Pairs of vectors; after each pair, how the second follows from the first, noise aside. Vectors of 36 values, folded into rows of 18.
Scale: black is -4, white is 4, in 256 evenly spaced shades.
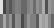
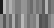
negated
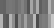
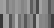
negated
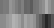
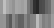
wrapped around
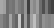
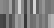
reversed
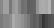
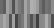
shuffled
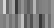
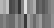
shuffled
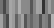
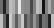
scaled up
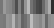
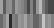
wrapped around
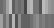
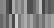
negated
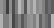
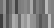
wrapped around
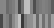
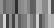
shuffled
